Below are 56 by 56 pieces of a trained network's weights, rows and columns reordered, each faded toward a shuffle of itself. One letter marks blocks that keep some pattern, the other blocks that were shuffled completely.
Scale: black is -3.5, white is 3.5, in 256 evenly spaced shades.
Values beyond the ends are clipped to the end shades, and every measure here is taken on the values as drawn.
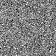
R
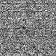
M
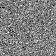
R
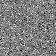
R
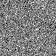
R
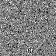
R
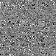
M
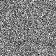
R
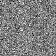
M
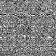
M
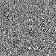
M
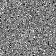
R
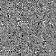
M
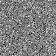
R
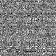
M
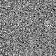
M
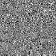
M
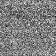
M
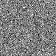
R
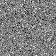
R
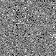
M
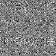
M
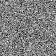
R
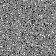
R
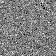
R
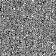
M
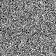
R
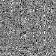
M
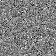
R
